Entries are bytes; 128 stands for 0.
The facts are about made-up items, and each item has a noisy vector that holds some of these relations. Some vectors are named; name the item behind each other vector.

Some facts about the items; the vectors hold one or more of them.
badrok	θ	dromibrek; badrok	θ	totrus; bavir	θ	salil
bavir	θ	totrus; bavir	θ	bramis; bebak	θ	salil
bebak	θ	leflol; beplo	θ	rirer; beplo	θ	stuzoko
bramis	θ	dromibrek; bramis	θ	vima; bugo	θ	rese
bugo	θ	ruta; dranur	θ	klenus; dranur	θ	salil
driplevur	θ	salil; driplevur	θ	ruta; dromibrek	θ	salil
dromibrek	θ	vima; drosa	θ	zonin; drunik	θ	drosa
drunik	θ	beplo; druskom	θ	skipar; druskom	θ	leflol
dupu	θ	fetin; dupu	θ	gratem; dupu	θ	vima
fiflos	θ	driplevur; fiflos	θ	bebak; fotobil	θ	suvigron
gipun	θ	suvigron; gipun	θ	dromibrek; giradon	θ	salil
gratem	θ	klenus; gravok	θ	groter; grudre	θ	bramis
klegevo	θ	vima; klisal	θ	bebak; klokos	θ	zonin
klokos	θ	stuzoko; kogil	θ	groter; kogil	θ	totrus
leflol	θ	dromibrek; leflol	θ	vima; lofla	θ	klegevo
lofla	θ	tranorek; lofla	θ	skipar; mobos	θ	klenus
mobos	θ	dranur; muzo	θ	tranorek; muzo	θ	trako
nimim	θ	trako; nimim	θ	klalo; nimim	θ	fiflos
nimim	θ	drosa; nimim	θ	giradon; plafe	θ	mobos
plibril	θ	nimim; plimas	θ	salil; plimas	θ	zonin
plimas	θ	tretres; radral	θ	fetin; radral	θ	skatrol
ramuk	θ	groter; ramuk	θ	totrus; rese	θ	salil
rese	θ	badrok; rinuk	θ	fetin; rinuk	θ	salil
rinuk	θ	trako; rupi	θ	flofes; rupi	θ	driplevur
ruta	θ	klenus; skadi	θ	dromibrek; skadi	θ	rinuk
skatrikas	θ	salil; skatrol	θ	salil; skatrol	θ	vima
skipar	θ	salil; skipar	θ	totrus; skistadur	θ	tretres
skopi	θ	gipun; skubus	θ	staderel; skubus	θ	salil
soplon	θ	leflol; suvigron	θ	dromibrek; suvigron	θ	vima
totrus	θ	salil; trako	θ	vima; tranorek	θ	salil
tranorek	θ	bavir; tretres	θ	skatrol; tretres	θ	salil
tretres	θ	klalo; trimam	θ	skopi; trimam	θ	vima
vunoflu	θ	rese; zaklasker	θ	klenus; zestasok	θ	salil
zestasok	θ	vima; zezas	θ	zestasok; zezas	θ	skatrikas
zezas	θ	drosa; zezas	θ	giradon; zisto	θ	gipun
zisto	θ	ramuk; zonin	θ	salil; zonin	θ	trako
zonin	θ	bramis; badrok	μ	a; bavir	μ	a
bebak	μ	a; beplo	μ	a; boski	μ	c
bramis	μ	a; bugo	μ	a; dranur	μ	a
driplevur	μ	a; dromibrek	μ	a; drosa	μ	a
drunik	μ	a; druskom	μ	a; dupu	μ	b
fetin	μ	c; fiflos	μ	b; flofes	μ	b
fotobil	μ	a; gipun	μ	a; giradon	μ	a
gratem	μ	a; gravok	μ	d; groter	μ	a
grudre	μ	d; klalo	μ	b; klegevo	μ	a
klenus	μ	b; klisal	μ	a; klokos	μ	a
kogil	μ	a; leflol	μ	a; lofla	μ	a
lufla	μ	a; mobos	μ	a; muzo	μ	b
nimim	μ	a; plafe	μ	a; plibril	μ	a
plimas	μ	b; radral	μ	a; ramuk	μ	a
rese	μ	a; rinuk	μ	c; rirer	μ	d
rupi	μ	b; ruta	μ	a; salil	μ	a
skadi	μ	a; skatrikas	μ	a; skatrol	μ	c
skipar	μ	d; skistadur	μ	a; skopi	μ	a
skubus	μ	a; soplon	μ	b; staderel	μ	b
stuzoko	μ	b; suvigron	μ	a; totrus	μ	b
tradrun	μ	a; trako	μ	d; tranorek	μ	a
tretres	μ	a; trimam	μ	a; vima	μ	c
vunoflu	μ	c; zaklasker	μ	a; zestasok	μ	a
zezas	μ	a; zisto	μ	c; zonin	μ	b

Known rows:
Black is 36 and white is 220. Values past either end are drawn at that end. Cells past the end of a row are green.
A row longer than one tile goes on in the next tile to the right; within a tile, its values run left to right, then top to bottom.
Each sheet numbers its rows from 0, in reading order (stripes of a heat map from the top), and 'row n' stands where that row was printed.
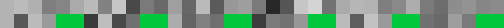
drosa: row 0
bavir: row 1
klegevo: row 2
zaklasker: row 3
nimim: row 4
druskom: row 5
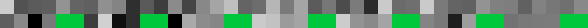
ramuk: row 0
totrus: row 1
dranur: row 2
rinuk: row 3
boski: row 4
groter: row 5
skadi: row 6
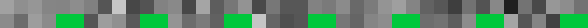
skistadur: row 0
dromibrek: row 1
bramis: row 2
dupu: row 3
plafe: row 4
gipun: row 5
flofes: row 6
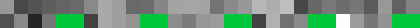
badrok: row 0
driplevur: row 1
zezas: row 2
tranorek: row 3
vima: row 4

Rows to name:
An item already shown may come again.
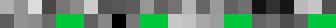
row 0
zestasok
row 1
ramuk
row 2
rinuk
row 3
klenus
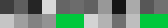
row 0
zisto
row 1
vunoflu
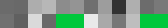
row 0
klisal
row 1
fetin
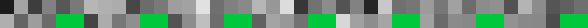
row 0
fiflos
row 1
tranorek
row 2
tretres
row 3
zestasok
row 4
boski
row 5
trimam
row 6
plimas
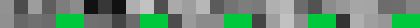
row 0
bramis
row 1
klenus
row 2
skubus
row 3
bebak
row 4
driplevur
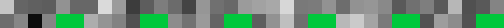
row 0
kogil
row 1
zonin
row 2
leflol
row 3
tretres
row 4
skatrol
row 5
dromibrek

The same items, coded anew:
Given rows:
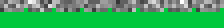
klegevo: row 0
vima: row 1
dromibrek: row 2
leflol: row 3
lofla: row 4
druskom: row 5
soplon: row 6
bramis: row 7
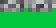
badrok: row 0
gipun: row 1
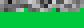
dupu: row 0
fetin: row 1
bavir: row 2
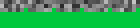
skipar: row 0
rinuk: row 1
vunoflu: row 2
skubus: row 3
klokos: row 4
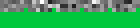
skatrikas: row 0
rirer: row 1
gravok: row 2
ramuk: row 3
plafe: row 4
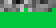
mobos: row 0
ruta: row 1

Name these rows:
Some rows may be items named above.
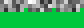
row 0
boski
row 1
vima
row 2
tranorek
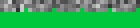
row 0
tranorek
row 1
driplevur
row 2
skadi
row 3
fiflos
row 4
driplevur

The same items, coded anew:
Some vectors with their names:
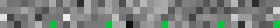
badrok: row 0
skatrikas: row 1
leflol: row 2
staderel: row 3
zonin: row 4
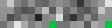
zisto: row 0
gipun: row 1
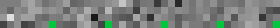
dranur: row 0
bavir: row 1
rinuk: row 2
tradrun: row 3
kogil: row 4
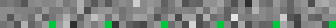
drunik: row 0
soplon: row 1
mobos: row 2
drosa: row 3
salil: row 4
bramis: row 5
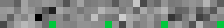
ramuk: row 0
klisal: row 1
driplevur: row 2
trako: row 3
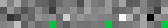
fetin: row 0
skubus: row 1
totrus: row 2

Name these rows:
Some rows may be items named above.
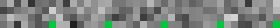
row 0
zonin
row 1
leflol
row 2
trako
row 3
skadi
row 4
dromibrek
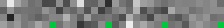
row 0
vunoflu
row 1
klenus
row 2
gravok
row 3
lofla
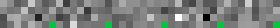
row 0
skipar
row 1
rirer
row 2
radral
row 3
totrus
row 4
grudre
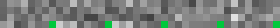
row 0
dupu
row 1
vima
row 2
vima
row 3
skubus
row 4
plimas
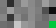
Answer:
groter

